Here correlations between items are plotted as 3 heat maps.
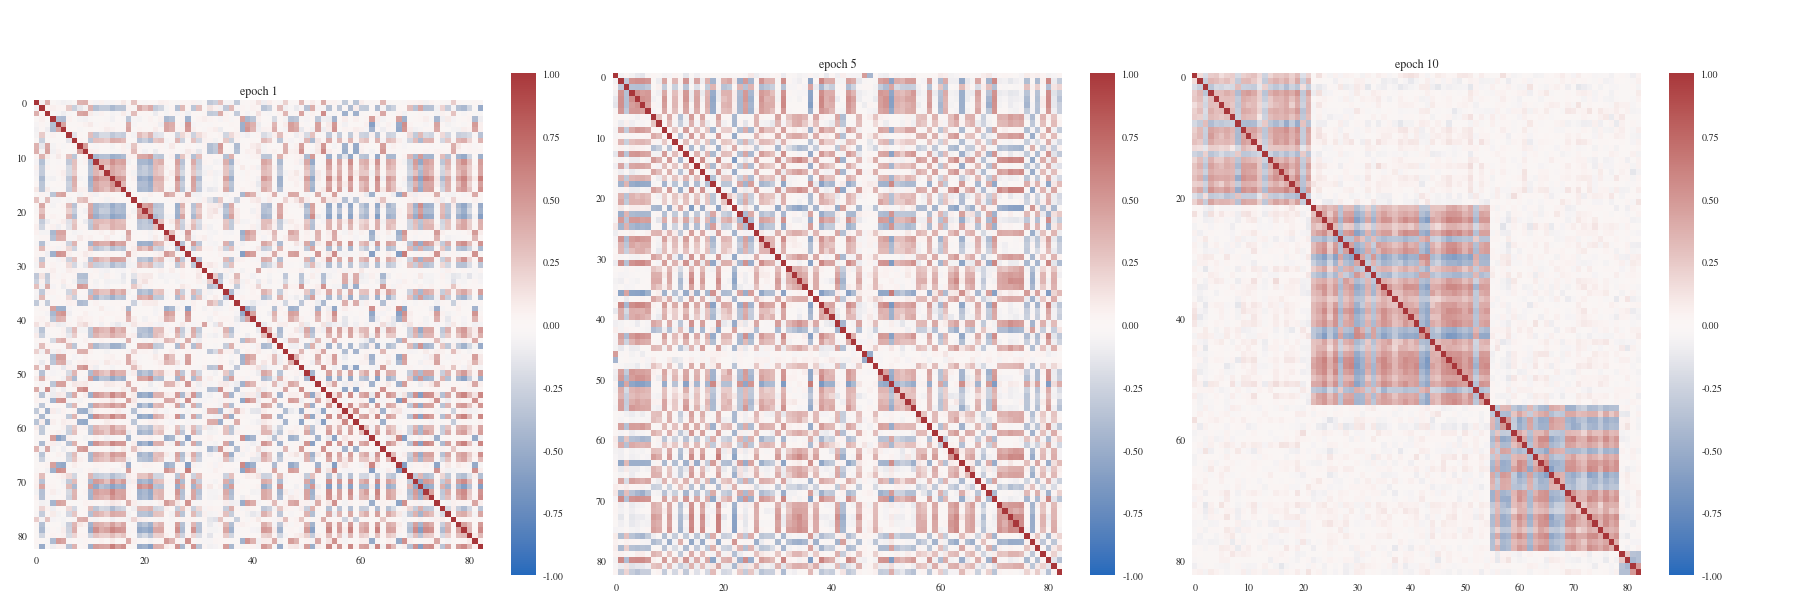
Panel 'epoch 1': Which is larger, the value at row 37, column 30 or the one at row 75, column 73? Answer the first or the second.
the first
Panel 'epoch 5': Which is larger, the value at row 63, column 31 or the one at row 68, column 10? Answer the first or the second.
the first
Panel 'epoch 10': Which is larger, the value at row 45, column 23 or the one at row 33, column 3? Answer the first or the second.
the first
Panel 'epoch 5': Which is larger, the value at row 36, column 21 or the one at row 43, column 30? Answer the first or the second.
the second
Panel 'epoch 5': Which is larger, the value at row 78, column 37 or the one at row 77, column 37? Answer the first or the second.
the first
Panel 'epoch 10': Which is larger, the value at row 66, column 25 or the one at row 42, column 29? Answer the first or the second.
the first
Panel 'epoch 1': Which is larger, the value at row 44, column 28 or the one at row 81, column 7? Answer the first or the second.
the first
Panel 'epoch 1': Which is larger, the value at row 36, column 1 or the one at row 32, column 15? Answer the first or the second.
the first
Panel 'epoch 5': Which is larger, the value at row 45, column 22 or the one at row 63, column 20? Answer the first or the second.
the second
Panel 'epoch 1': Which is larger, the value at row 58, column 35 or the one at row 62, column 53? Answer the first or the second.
the first
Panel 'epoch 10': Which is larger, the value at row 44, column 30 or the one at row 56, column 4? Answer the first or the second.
the second
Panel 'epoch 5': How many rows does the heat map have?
83
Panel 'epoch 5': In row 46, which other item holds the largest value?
0
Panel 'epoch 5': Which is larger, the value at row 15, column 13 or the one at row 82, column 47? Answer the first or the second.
the first
